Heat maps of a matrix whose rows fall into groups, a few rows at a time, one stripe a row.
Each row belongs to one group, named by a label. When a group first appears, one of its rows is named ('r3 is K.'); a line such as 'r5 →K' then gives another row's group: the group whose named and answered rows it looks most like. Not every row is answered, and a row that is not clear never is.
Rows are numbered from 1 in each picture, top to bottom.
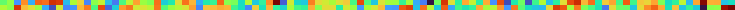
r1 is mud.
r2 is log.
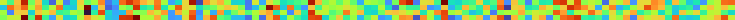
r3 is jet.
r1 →log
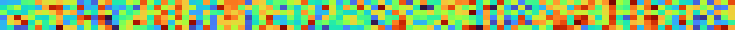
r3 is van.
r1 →van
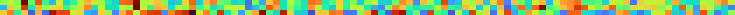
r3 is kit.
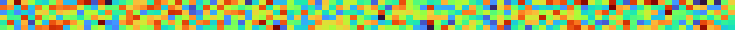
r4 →jet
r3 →van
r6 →mud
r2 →kit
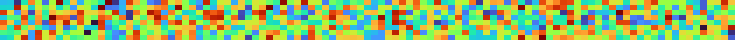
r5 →kit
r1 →van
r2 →jet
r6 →log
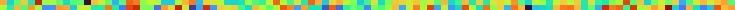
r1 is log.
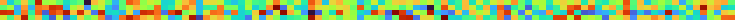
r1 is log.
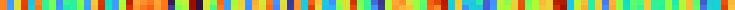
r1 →jet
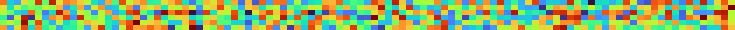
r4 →kit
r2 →log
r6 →jet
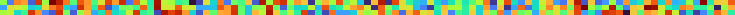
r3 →van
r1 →kit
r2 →mud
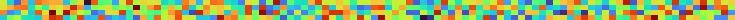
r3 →kit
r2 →kit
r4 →mud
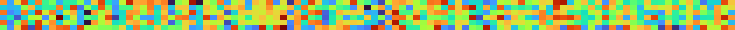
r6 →kit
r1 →jet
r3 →jet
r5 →jet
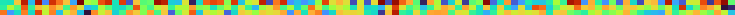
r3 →jet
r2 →mud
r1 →kit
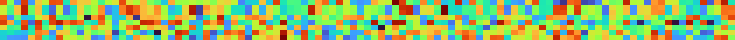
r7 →van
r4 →jet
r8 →van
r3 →log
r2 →log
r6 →jet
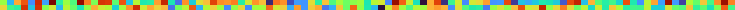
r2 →jet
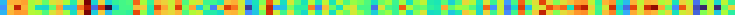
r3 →mud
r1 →mud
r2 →mud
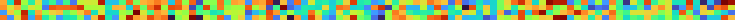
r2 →kit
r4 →jet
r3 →mud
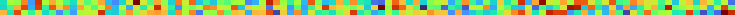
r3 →jet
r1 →mud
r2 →kit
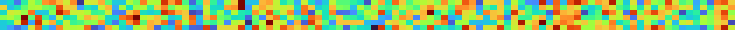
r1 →van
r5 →jet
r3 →van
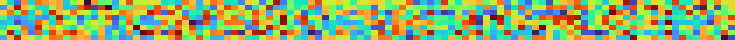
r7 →kit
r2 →mud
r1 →log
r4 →van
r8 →mud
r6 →mud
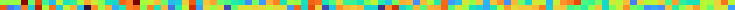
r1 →log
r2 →jet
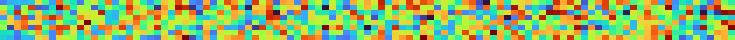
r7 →van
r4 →mud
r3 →jet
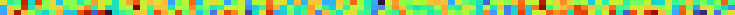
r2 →mud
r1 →jet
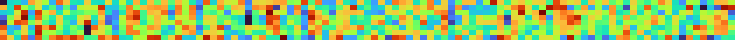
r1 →van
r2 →jet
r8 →kit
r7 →log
